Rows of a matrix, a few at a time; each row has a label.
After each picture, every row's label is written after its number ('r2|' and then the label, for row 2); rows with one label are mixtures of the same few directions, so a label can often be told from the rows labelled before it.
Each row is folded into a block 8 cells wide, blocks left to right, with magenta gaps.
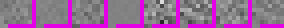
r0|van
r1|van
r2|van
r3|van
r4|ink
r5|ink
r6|van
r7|ink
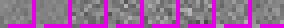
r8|van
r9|van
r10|van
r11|ink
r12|van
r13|ink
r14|van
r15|van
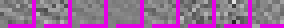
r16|ink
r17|ink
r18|ink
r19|ink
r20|ink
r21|van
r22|ink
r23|van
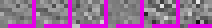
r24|ink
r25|ink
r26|van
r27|ink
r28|ink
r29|ink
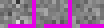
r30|ink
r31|ink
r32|van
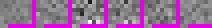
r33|van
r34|ink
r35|ink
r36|ink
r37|van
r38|van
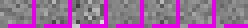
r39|ink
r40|ink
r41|van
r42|ink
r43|ink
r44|van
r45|van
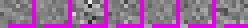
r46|ink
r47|van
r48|ink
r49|ink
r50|van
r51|van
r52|ink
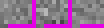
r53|van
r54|ink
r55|ink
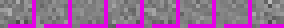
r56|ink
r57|van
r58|ink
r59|van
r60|ink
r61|ink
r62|ink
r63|ink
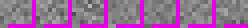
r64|van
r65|van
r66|ink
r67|van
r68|van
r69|van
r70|ink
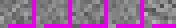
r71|van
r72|van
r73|van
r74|van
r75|ink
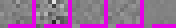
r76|ink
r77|ink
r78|van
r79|van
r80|ink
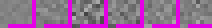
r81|van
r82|ink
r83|van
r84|van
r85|van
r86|ink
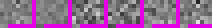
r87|ink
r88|van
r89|van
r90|van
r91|ink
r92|ink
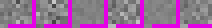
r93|ink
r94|ink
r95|ink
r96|van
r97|van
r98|van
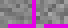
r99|ink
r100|van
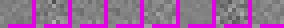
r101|van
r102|ink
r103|ink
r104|ink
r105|van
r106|ink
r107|van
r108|van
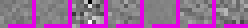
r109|van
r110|van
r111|ink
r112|ink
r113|van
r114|ink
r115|ink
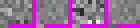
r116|ink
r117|van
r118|ink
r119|van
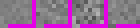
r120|van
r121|ink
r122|van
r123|van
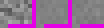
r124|ink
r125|van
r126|van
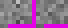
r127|ink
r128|van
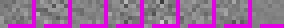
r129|van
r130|ink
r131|ink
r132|ink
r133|ink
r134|van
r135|ink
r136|ink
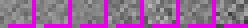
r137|van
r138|van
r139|ink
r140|van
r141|van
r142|van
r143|van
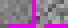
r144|van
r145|van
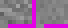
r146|ink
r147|van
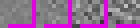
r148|van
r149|ink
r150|van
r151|ink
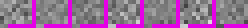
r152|van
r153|van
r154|van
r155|van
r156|ink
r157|van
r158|van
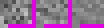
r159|van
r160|ink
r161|ink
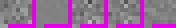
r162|van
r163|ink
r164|ink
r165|ink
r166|ink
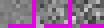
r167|ink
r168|van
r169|van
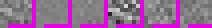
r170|ink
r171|ink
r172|ink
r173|ink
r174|van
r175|van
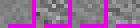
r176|van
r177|ink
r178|ink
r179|ink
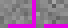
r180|van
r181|ink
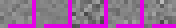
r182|van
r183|ink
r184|van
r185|ink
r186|ink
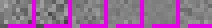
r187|van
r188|van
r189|van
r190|ink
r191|van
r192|ink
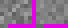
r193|van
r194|van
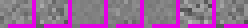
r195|van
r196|van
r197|van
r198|ink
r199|van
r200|ink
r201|van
